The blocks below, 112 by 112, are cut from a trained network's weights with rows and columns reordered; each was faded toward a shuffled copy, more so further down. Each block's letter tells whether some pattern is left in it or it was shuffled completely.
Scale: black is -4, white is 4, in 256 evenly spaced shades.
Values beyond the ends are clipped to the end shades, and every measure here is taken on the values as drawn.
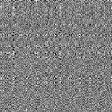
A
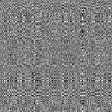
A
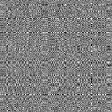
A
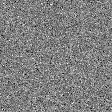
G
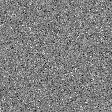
G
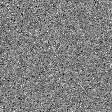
G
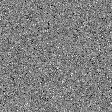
G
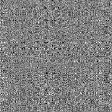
A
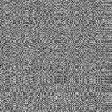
A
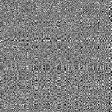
A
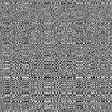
A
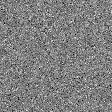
G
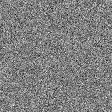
G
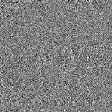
A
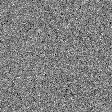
G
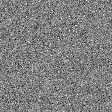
G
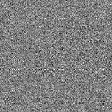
A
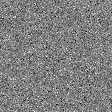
G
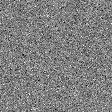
G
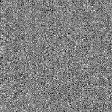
A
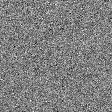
G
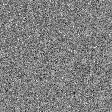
G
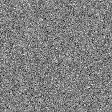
G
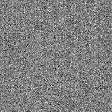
A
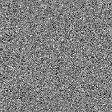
A
